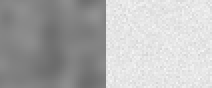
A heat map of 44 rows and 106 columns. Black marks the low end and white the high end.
The table splits into one row of 2 panels. Panel 1,1: middling, smooth, faint in contrast. Panel 1,2: very high, fine-grained, faint in contrast.
